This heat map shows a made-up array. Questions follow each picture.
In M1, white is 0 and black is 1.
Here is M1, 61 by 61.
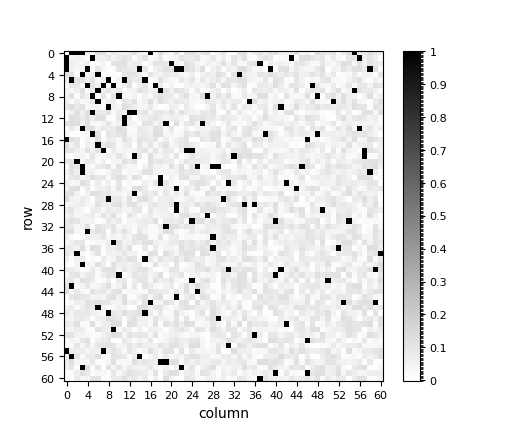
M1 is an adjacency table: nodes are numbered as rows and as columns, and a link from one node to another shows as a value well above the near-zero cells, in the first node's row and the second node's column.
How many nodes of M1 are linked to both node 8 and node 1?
1
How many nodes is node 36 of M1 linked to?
2
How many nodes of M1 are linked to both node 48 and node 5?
2
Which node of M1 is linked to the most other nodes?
node 3
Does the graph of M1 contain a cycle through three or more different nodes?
yes
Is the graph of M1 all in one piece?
yes
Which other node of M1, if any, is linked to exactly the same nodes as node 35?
node 51
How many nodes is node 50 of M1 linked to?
1
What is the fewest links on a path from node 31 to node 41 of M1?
2
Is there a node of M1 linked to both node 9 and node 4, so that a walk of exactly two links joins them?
yes
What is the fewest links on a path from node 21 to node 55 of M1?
3
